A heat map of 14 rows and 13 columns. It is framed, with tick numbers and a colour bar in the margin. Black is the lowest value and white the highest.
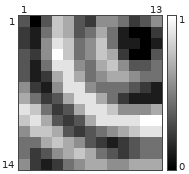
Overall the values sit about 50% of the way up the scale. The ninth with the lowest average is the top right. No row or column stands out. The halves do not mirror each other. Rings spread out from the top right.
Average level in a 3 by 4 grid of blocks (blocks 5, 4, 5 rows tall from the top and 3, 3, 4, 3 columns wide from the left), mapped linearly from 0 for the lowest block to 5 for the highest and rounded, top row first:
1530 | 2542 | 3335
